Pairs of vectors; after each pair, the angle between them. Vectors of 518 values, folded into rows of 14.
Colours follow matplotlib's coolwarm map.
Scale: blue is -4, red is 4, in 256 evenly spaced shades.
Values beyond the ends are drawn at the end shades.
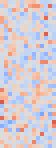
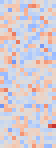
partly aligned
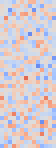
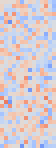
partly aligned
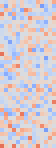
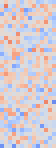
nearly opposite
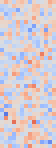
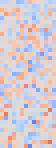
nearly opposite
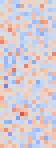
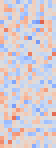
partly aligned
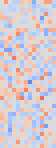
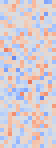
nearly opposite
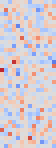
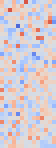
partly aligned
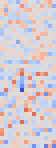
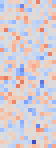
partly opposed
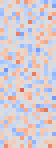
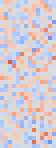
orthogonal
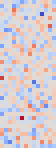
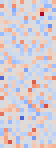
nearly opposite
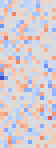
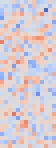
partly aligned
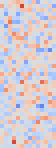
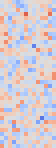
partly opposed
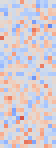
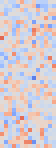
nearly parallel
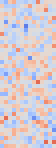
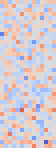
partly opposed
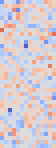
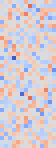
orthogonal
